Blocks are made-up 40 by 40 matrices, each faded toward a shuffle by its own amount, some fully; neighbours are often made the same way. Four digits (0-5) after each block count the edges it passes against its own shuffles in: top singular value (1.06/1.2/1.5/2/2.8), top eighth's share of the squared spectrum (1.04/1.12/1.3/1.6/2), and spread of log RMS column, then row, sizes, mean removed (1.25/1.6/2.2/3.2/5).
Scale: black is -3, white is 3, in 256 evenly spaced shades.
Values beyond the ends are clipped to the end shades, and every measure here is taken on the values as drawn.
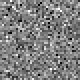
0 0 0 0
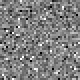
0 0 0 0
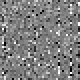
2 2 2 0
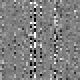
3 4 3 0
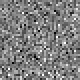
2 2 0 0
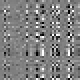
4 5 4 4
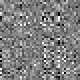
4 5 3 2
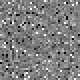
1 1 0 0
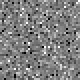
0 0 0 0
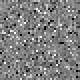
0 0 0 0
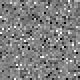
0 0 0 0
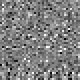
3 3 0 2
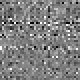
4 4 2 3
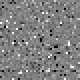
2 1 0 0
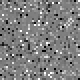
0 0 0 0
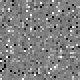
0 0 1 0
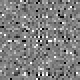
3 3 1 2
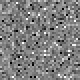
0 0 0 0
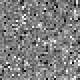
1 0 2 0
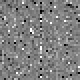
2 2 1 0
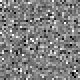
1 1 0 0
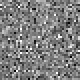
3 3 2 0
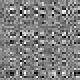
4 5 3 3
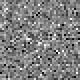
2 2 0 0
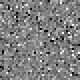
1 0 0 0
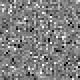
1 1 0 0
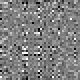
4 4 3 2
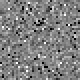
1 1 0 0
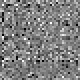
3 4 2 2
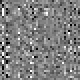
4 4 3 1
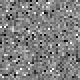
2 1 0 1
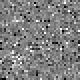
1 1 0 1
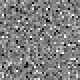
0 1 0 0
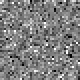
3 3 1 0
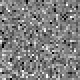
2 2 0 0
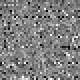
1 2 0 2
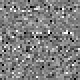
1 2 0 2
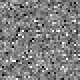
1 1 0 0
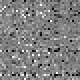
3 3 0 2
